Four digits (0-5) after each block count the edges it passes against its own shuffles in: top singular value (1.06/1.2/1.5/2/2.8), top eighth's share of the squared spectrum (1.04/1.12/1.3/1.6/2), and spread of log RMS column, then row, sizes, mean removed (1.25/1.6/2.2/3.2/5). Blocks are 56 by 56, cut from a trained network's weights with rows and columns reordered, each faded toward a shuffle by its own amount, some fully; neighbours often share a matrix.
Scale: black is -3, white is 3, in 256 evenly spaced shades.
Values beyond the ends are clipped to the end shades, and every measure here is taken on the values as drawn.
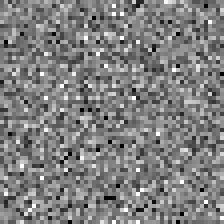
1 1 0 0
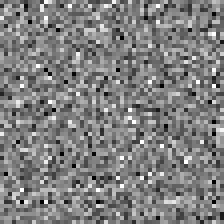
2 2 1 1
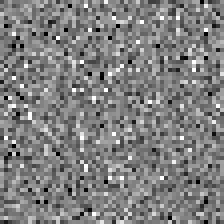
0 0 0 0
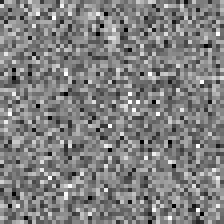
1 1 0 0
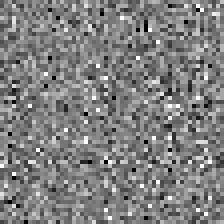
2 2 1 1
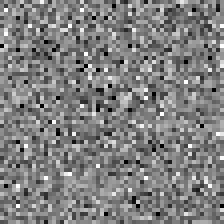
2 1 0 0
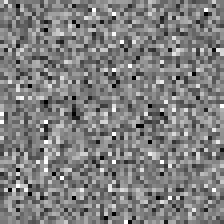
2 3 1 1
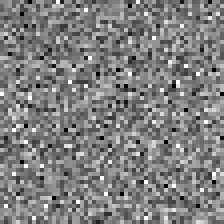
0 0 0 0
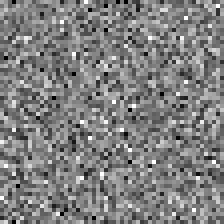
1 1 0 0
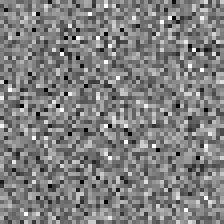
0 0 0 0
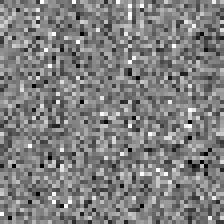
1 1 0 0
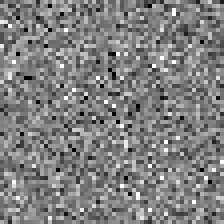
1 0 0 0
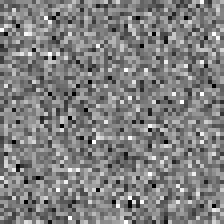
0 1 0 0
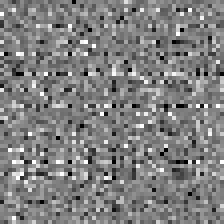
4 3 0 3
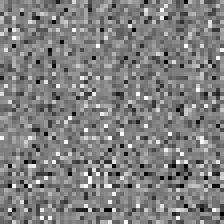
3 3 0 2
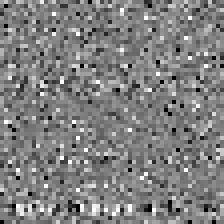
3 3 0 2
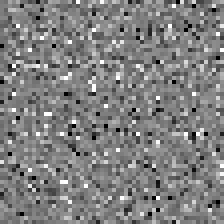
2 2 1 1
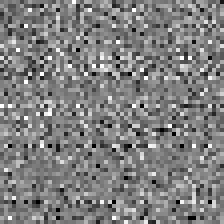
3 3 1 3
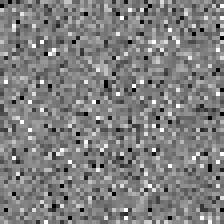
0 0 0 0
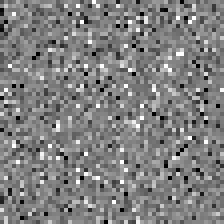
0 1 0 0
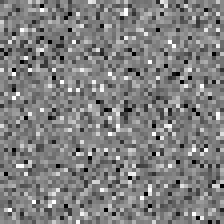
1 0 0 0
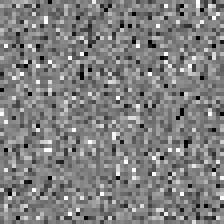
2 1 0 1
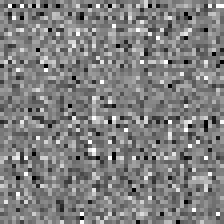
3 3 1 3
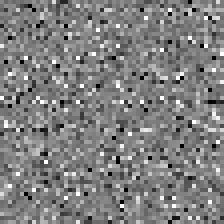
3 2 0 1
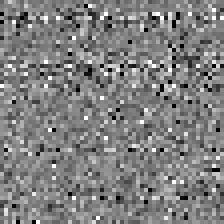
3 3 0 2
